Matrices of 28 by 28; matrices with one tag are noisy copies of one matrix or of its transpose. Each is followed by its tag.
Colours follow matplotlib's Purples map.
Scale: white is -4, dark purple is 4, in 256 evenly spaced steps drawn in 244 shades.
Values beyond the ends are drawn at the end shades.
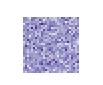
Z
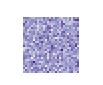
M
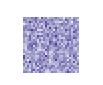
Z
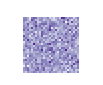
Z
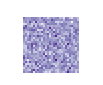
Z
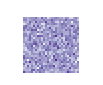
Z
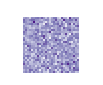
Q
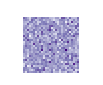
Z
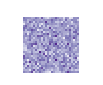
Z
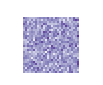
M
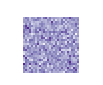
Q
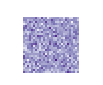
Z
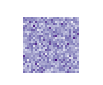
Z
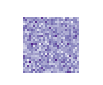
Z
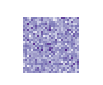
Z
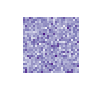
M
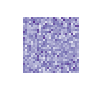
Q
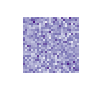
Q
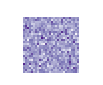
Q
